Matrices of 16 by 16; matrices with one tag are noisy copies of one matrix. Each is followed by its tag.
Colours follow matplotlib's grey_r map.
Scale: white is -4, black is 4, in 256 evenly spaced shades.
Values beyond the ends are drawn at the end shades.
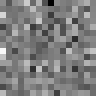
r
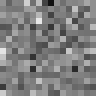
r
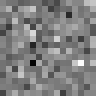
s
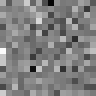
r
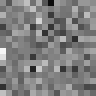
r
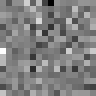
r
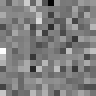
r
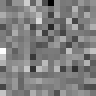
r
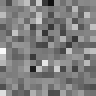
r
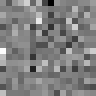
r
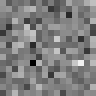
s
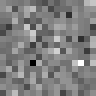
s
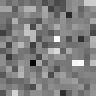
s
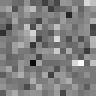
s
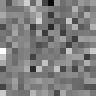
r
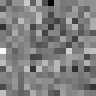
r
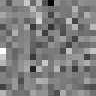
r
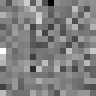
r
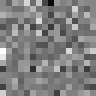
r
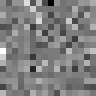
r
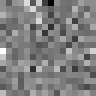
r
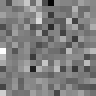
r
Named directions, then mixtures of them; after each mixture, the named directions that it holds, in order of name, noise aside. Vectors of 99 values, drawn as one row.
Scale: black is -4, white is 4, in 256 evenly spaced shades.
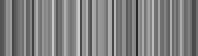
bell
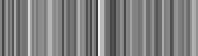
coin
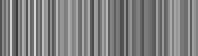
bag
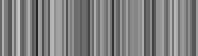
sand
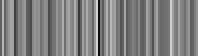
bag, coin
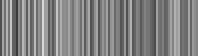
bag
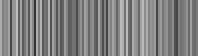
bag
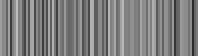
bag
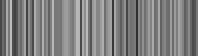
bag, bell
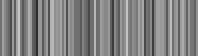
sand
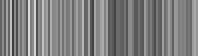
bag, coin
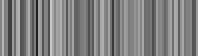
sand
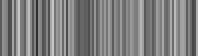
sand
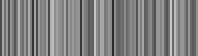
bag, bell, sand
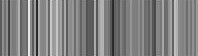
bag, coin, sand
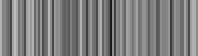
bag, bell, coin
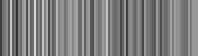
bag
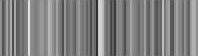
coin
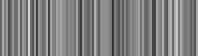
bag, sand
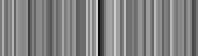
coin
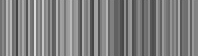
bag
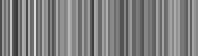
bag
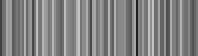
bell
